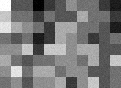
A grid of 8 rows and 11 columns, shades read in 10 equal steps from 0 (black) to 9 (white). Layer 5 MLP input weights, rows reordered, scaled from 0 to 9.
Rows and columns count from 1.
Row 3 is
8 6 5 4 2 6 6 4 4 3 1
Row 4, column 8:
4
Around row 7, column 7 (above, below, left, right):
5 2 4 5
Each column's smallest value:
4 3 3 0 2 3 2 4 2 2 1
